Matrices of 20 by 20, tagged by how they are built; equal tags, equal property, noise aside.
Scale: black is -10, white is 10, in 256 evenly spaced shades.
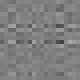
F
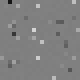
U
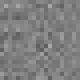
F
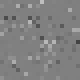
U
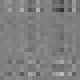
F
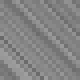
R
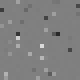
U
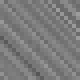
R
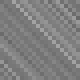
R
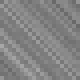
R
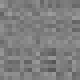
F
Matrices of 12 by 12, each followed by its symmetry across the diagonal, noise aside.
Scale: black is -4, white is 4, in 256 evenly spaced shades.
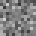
antisymmetric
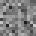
neither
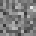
neither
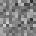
neither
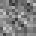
antisymmetric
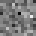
neither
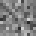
antisymmetric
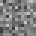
antisymmetric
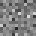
antisymmetric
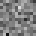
neither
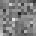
antisymmetric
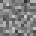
neither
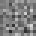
antisymmetric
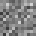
neither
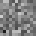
neither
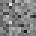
neither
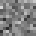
neither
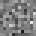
antisymmetric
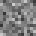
antisymmetric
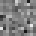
antisymmetric
